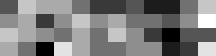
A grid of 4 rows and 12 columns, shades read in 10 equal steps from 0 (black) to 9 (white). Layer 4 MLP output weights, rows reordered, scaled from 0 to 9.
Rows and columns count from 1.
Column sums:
21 23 13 23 23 15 19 17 12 5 14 27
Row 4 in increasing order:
0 1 2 4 4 4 5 5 6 6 8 8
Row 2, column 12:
9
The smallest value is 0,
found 2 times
